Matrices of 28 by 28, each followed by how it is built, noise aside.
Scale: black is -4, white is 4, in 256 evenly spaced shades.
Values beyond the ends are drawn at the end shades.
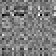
low rank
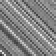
Toeplitz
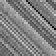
Toeplitz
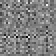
low rank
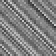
Toeplitz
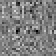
low rank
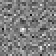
low rank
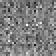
low rank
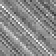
Toeplitz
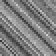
Toeplitz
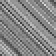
Toeplitz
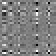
low rank
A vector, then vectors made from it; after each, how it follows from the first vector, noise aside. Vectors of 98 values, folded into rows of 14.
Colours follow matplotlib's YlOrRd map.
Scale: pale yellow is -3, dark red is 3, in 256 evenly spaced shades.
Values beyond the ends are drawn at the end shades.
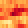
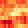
negated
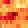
reversed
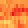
shrunk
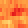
shrunk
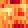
wrapped around
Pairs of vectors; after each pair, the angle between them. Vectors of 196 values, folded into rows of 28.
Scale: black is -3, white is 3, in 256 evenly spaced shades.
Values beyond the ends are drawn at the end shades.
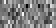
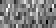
orthogonal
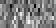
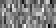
orthogonal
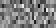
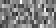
nearly opposite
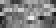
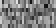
partly opposed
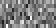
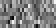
partly aligned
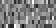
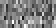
orthogonal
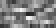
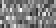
partly aligned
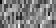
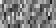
nearly opposite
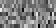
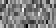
partly opposed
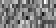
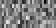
nearly opposite
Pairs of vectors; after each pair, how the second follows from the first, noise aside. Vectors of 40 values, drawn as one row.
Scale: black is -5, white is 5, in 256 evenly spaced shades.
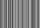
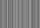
shrunk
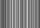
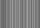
shrunk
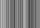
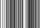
scaled up
